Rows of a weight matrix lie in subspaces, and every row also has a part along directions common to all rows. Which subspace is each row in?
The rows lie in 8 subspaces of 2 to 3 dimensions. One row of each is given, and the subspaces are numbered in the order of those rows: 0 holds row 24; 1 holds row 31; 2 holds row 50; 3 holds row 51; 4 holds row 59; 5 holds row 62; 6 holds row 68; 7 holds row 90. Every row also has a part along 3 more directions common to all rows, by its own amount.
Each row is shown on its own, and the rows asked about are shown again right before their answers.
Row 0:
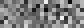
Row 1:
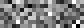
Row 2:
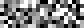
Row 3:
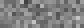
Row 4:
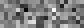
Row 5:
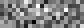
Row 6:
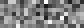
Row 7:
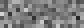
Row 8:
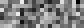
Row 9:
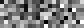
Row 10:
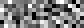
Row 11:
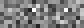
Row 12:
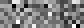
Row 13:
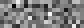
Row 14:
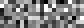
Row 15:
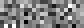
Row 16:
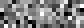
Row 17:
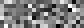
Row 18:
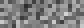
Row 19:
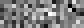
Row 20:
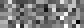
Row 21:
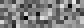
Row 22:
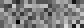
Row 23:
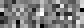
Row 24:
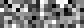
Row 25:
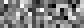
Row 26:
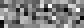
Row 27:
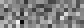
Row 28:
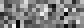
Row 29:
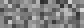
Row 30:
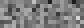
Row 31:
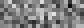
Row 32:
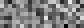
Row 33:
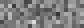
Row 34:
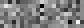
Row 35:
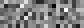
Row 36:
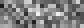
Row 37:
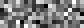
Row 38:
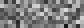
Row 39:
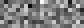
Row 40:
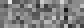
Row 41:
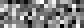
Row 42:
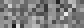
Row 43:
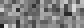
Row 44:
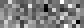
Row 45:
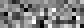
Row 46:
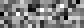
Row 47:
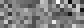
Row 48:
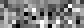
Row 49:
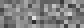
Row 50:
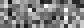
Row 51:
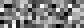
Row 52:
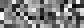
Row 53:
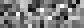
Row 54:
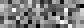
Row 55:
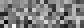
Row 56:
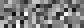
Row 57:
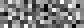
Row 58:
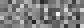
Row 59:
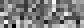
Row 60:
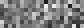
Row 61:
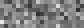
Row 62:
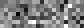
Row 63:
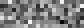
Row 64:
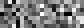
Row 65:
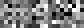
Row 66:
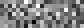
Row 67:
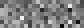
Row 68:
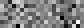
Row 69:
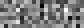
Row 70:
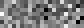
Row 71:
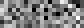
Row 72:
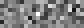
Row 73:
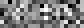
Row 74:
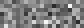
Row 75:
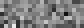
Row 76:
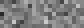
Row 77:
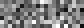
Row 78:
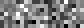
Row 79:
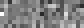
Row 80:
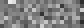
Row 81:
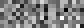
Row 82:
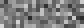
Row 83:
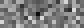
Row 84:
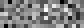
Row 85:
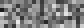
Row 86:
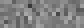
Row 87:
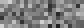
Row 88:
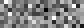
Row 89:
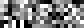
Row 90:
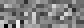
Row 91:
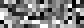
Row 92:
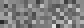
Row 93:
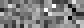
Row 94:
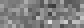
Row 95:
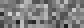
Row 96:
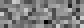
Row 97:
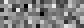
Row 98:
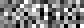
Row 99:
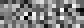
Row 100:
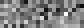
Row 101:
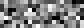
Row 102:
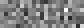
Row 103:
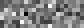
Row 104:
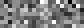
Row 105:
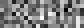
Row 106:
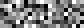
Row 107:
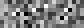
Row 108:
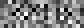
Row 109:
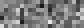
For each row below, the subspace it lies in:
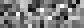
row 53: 3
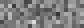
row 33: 1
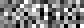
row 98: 5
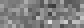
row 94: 7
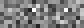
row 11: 2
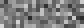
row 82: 0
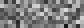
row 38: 3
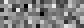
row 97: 0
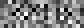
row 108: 3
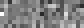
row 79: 2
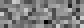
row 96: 5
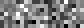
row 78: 5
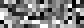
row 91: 6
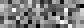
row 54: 2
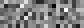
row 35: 3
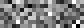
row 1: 6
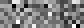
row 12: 6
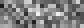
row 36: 1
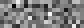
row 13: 6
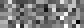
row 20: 6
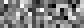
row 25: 3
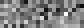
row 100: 2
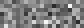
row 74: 5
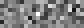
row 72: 4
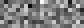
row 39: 0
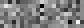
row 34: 3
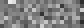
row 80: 4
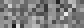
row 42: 0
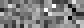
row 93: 1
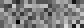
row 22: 6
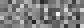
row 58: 5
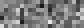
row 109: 7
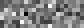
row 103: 7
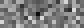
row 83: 4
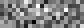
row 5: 1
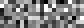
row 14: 0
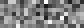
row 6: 7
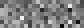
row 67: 3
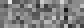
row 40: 2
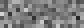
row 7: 5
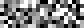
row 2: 0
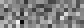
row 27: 7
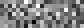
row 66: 1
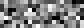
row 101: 2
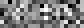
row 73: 3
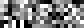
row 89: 2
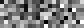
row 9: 4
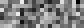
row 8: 7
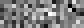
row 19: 1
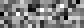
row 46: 3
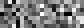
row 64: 3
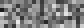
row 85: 4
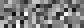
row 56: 7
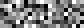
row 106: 6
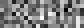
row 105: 1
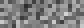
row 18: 4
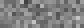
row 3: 1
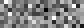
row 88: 0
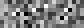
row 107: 3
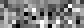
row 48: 5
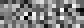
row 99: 3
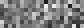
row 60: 7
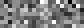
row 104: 0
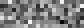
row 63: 2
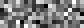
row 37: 6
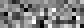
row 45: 5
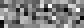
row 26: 7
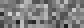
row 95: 5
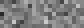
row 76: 5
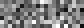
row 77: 5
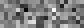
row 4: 5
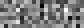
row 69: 7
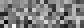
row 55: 4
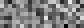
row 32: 1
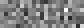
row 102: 7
